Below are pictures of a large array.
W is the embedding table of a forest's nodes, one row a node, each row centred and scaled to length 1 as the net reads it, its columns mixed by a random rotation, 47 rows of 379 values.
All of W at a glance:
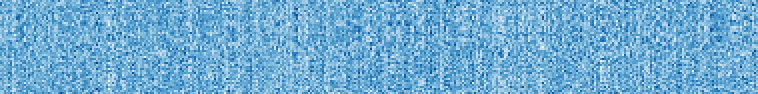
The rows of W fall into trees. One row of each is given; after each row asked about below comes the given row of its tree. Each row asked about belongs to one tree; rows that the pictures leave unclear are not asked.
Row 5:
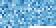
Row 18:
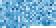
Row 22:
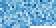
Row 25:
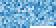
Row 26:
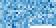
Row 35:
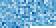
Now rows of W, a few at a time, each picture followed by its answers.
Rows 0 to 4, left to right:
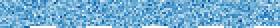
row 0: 22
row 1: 35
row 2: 26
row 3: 22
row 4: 18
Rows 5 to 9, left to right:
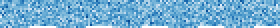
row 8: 18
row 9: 18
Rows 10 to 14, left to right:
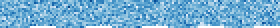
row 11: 22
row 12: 22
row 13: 18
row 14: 18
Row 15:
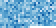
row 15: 18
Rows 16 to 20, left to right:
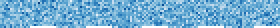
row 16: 25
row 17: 35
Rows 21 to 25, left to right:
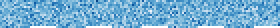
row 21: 22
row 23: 5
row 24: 5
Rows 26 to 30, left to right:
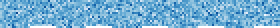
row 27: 26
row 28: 25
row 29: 18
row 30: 35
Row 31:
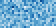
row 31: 22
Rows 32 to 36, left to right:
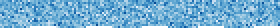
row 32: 25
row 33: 35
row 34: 22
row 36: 25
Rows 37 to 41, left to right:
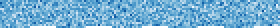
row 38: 22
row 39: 5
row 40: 22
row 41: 18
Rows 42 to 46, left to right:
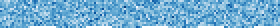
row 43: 25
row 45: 18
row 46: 5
